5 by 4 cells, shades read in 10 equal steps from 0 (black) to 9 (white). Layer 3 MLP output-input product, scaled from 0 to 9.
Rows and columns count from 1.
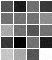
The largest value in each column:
7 6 4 9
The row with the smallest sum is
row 4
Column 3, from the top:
4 4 3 4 3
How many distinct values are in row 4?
4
